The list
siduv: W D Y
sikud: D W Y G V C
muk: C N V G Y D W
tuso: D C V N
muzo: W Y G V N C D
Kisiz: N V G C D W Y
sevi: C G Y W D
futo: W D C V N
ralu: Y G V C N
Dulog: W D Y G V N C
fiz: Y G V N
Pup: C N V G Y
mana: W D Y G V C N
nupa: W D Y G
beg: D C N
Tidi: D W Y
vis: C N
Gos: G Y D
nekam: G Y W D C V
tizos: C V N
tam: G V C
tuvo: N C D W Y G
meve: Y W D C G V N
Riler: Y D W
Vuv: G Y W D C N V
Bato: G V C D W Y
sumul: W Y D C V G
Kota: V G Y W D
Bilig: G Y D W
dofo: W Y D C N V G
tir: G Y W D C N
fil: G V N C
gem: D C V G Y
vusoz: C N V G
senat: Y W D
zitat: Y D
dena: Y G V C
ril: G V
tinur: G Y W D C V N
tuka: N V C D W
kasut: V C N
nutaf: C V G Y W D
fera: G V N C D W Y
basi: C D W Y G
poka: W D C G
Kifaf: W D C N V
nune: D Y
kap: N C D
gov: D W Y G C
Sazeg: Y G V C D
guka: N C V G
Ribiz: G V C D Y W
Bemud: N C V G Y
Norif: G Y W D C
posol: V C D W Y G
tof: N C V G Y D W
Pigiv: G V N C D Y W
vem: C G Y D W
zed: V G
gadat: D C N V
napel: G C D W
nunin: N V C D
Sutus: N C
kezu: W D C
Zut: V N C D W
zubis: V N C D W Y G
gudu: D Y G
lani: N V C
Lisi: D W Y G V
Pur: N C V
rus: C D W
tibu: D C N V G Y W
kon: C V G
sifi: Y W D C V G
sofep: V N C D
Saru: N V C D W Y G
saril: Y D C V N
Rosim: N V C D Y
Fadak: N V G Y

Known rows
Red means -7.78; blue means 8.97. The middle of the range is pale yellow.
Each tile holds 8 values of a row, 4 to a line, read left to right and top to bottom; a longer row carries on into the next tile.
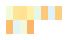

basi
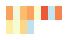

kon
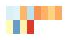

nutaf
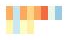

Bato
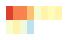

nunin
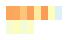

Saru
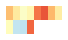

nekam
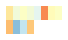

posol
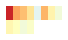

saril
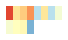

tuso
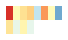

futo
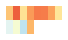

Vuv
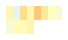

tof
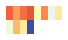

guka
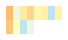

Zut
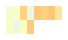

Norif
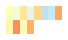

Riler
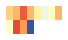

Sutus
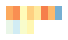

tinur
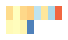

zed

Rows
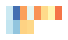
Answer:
sikud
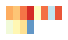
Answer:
vusoz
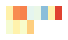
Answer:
zitat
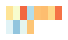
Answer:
Sazeg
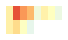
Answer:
tuvo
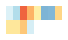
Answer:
Tidi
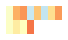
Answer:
senat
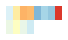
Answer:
gudu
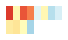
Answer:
Rosim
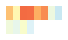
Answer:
fera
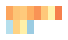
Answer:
ril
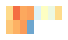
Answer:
vis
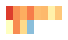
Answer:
Pur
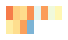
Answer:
tizos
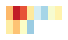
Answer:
kap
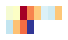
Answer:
Fadak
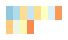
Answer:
vem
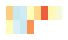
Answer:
Ribiz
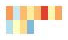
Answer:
tam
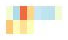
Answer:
siduv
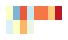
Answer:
dena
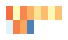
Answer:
lani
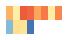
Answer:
fil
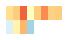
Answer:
ralu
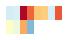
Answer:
Pup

